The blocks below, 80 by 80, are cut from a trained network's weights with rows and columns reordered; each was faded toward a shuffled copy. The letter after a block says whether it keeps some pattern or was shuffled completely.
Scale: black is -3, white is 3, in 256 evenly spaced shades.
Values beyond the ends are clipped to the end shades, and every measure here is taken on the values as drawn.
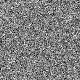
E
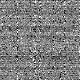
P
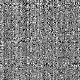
P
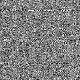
P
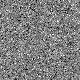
E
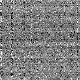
P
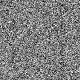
E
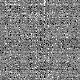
P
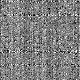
P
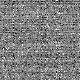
P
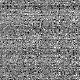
P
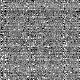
P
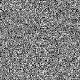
P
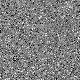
E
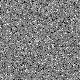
E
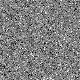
E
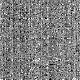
P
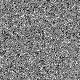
E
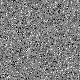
E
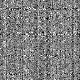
P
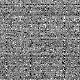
P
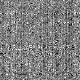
P
